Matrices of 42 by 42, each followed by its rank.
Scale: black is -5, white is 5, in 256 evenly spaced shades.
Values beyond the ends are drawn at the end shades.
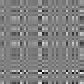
one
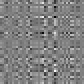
two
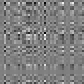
two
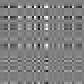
one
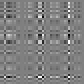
one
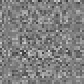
five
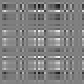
one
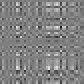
two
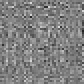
five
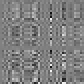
two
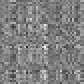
five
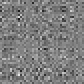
five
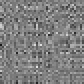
five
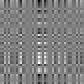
one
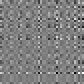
two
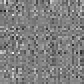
five
